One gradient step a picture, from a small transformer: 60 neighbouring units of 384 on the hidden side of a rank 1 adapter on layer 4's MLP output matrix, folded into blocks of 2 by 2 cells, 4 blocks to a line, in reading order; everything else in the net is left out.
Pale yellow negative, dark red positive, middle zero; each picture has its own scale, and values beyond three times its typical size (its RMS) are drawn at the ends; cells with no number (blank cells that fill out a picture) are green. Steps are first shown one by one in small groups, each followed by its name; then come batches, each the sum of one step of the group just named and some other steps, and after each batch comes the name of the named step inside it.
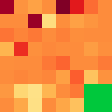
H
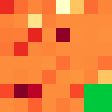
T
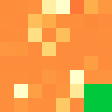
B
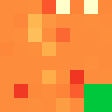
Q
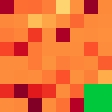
T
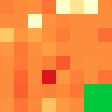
Q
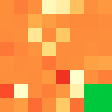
B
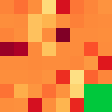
B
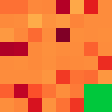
T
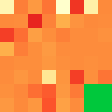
Q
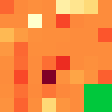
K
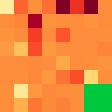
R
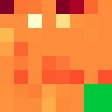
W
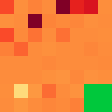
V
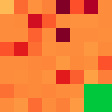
R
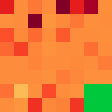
V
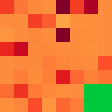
W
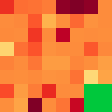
R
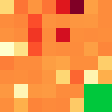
R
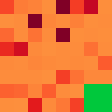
V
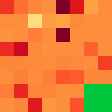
W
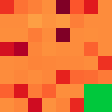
W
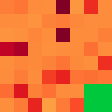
K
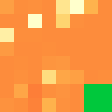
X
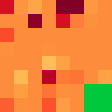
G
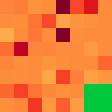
X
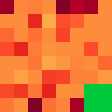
G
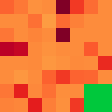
G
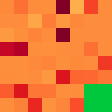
X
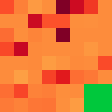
G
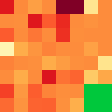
G
